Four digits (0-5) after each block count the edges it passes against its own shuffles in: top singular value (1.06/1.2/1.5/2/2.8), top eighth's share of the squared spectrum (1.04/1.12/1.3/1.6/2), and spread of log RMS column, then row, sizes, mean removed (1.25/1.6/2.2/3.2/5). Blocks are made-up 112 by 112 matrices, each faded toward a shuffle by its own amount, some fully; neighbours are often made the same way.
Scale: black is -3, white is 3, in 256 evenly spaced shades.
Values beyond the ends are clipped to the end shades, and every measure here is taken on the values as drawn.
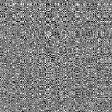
5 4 3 3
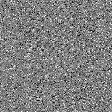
3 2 1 1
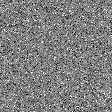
2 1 0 0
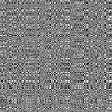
5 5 4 4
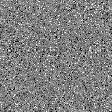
3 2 1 1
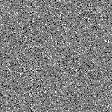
3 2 1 1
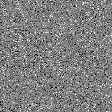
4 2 1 1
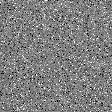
2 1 0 0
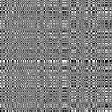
5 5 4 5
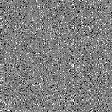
4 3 2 2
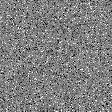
2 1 0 0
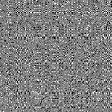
5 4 3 3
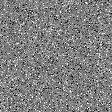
2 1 0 0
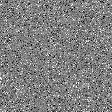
3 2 1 0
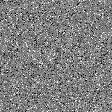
3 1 0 0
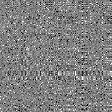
5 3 2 2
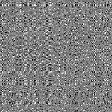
5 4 3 3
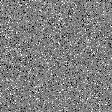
3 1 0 0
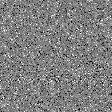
3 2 0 1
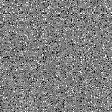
4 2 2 1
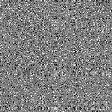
4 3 2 2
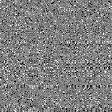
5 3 2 2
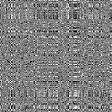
5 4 4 4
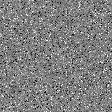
3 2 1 0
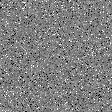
0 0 0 0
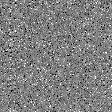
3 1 1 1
